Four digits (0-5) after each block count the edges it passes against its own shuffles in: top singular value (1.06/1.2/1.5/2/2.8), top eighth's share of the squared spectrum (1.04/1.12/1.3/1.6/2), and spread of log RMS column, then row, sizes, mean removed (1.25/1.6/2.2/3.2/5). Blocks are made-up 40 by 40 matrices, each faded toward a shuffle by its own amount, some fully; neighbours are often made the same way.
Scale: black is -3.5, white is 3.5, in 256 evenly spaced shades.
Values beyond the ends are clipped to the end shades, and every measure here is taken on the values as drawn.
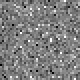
0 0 0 0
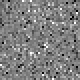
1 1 0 0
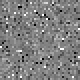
0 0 0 0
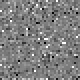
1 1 0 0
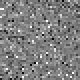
0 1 0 0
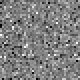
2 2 0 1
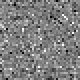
1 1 0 0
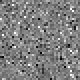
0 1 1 0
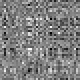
4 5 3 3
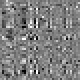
4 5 3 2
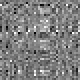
4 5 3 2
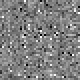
3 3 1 1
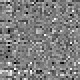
3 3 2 2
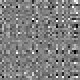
4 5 3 2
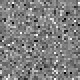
2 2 0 0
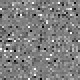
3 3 0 2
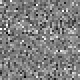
2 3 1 1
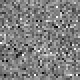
1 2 0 2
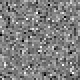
0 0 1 0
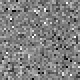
0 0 0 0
